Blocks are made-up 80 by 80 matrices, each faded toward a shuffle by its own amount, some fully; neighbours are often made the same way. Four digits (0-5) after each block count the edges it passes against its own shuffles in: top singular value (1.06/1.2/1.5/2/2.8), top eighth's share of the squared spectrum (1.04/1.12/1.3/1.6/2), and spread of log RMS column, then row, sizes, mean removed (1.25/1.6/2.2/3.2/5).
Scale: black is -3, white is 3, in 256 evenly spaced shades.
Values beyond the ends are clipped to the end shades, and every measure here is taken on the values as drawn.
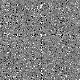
2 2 2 2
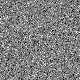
0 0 0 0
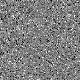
3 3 1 0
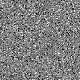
3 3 1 1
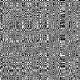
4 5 4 3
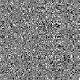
4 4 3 2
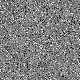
1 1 0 0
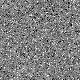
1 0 0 0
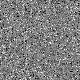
0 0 0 0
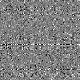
4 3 1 3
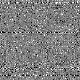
4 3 1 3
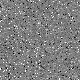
1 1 0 0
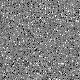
3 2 0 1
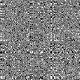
4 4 2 2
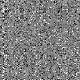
4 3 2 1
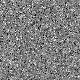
0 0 0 0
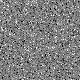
1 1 0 0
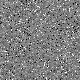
0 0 0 0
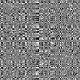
5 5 4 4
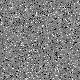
1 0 0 0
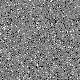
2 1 0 0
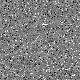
2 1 0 0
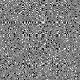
4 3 2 2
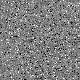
1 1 0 0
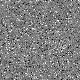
1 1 0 0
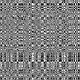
5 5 4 4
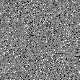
2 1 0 0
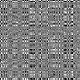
5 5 4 4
